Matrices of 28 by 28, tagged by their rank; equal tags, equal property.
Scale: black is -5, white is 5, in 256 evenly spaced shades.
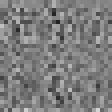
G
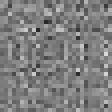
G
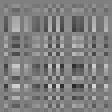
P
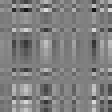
P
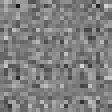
G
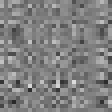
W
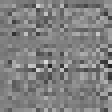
W
